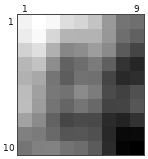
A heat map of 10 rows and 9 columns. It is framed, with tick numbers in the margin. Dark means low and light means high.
Odd rows or columns: none. Calmest part: bottom middle. Ninth with the highest average: top left. Ninth with the lowest average: bottom right. Slope: up to the top left. Lone odd cells: none.
